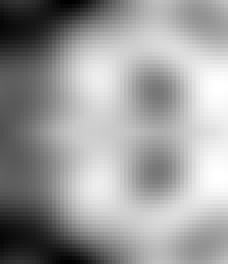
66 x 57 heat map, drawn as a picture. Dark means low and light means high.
There are no lone odd cells. The top and bottom halves mirror each other. There is an overall slope up to the right. No row or column stands out. The texture varies smoothly and slowly. On average the colour sits 60% of the way up the scale. There are no regular stripes.
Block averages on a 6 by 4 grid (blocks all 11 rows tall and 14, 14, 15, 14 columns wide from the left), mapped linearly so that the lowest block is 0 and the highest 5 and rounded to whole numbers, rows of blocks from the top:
0244 | 2445 | 2445 | 2445 | 2445 | 0244
